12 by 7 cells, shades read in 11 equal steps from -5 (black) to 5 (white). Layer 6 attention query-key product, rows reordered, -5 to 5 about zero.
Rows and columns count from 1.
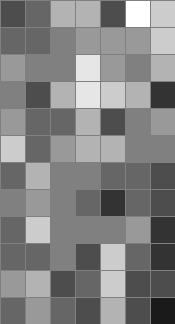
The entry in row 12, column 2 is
1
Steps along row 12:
up down down up down down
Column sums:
-1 2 1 9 7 2 -10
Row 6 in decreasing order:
3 2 2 1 0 0 -1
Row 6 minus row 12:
4 -2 2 4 0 2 4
